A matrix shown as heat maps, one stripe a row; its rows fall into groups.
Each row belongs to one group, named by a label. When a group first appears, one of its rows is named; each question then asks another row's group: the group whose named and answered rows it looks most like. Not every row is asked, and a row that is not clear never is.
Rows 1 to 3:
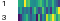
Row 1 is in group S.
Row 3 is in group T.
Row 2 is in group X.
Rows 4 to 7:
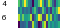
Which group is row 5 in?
X
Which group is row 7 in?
X
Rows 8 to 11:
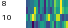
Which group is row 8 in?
T
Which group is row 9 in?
T
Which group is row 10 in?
S
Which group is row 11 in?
X
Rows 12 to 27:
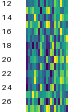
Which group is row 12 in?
T
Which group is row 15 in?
S
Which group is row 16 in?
T
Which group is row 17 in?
X
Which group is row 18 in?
X
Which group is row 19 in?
X
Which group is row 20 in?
T
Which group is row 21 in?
X
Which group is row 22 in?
T
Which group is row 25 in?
S
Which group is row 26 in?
X
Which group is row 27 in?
S
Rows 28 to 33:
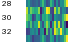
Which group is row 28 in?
X
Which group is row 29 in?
S
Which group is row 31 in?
S
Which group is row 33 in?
X
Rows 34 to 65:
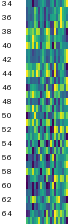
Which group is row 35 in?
T
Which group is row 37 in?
T
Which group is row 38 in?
S
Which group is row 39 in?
S
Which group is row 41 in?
X
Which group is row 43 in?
S
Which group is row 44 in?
S
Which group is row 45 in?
X
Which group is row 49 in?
S
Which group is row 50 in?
T
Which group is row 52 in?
T
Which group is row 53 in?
S
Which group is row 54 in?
X
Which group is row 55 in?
S
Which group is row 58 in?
S
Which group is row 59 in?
T
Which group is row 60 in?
X
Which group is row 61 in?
X
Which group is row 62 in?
S
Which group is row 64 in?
T
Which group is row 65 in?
S
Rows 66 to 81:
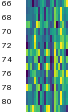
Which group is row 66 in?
X
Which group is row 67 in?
T
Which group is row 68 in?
T
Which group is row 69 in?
S
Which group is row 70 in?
T
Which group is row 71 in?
T
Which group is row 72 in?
T
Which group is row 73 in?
S
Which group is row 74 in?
T
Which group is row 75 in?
S
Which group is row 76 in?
T
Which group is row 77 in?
T
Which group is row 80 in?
T
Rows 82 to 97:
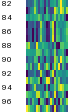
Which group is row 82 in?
T
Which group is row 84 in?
S
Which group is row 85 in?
X
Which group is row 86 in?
X
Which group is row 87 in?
X
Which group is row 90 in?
T
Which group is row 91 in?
S
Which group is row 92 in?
X
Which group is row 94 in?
T
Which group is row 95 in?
S
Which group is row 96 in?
X
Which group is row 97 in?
S
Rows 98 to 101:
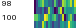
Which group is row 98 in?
T
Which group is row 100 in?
S
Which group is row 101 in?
T
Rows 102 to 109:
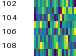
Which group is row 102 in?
S
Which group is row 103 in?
T
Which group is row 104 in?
X
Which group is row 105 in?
S
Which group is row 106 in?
X
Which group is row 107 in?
S
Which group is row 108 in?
S
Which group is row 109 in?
X
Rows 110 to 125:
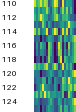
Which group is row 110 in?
S
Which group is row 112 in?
S
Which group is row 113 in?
T
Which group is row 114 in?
S
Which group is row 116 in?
X
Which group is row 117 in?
X
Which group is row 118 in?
X
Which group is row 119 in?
S
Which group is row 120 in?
X
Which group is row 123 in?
S
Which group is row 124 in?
X
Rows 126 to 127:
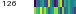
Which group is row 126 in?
X
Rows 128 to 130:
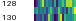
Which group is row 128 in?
T
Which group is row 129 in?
X
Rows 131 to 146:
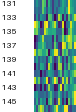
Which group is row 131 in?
T
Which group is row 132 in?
T
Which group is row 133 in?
X
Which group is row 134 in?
S
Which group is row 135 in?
S
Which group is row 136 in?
T
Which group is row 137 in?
T
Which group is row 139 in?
X
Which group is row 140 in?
X
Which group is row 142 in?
S
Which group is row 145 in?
X
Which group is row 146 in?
S
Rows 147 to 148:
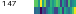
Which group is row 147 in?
S
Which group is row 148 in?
X
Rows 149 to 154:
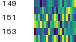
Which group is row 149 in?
X
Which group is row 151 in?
S
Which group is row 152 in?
S
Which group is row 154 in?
S
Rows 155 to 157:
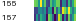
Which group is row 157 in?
X
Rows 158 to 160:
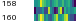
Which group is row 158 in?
S
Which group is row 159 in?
X
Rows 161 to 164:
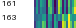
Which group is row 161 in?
X
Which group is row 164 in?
T
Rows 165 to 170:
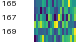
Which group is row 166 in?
X
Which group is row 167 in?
X
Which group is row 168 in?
S
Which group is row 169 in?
X
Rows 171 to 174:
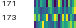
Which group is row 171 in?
X
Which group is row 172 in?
X
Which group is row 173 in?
S
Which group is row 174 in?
T
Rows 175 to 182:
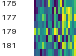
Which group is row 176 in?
T
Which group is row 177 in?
T
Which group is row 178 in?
T
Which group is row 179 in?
S
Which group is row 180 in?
X
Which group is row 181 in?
T
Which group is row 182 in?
X
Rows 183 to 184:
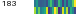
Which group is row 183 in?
X
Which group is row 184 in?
S
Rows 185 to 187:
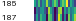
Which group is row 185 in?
S
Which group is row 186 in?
X
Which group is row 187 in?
X
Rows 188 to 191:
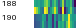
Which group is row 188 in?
S
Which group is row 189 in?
S
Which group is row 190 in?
T
